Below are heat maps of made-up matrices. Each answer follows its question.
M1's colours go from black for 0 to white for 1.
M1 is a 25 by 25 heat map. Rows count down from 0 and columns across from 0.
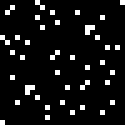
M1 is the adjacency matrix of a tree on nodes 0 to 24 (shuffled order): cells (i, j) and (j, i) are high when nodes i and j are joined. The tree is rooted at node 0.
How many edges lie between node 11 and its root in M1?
6
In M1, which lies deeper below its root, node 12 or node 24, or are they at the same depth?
node 12
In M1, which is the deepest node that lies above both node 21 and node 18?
5
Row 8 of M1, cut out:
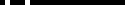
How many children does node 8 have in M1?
1
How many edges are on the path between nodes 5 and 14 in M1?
6
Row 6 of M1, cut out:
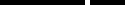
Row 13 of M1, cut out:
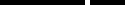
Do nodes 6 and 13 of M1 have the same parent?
yes
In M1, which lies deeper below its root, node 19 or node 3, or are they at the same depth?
the same depth
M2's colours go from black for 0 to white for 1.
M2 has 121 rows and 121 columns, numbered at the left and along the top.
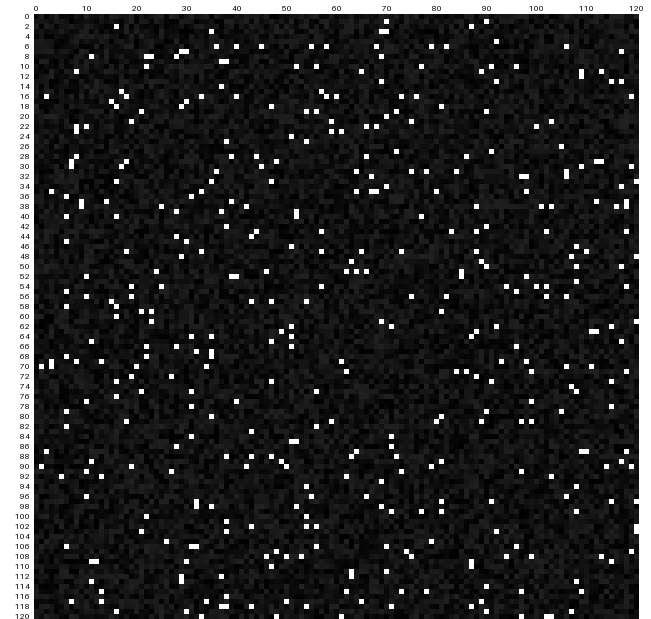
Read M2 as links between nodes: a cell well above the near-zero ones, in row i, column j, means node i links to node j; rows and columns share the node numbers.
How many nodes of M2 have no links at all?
5
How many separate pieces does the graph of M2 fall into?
6
